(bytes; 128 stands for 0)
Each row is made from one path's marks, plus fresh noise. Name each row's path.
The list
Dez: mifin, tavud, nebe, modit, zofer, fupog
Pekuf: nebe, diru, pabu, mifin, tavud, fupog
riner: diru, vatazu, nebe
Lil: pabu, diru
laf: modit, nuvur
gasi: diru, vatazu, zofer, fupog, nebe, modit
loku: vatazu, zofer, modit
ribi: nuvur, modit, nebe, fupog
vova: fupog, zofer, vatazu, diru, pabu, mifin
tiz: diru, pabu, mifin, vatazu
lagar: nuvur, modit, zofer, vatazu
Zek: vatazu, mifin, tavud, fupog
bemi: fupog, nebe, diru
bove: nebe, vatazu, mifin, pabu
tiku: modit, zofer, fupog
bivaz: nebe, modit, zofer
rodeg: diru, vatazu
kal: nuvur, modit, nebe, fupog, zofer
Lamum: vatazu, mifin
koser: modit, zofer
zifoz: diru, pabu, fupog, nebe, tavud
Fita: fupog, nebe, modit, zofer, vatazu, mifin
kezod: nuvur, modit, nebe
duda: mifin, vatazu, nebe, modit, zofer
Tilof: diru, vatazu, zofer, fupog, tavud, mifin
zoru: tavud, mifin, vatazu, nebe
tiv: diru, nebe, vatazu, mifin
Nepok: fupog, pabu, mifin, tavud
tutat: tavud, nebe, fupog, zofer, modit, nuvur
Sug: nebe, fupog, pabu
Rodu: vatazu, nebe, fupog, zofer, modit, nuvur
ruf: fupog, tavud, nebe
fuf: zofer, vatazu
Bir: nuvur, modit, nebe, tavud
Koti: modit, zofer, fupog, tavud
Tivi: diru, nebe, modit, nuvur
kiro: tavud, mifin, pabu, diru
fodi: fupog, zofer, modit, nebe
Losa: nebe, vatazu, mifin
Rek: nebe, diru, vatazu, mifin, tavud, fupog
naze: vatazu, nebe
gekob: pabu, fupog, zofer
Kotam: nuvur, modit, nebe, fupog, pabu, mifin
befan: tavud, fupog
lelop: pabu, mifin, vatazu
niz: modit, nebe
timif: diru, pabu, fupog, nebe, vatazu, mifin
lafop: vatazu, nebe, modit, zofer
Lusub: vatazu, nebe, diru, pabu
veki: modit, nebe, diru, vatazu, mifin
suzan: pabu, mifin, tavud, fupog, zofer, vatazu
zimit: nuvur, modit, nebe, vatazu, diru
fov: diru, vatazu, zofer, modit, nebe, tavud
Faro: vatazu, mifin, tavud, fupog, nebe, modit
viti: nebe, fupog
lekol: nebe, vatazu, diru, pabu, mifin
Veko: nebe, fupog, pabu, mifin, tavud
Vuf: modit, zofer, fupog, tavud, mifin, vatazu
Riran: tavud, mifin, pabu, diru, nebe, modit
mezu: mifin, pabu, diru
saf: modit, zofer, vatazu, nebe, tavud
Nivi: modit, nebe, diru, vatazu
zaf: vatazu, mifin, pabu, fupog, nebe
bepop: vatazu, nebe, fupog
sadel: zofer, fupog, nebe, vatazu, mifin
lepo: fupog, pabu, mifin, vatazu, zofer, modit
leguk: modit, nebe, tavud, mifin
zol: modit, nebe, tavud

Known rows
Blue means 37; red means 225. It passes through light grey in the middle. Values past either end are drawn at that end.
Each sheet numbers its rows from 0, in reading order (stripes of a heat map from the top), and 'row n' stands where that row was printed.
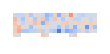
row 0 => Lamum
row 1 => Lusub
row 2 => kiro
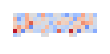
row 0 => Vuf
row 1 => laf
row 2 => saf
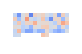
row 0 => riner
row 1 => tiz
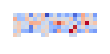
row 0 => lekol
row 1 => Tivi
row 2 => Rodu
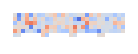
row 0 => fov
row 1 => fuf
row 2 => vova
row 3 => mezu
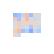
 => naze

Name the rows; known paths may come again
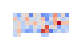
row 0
riner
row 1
Fita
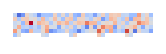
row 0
ribi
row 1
Losa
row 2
Riran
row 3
suzan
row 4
saf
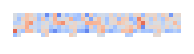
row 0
Koti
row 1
Nivi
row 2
lekol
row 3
Lamum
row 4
Tilof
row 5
rodeg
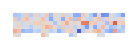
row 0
naze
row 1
lelop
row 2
leguk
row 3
kezod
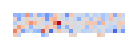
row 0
lafop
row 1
Dez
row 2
mezu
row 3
Lusub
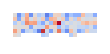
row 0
fov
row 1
tutat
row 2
niz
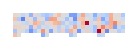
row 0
tiz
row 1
ruf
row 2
fodi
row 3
Vuf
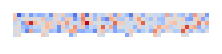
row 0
Tivi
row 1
bove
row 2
gasi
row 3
vova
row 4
bemi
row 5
loku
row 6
lepo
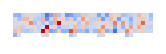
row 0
viti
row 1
Rodu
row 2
bepop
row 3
zaf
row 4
tiku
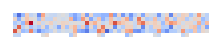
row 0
kal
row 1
kiro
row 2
timif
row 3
duda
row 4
Rek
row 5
tiv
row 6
Nepok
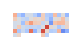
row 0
laf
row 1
lagar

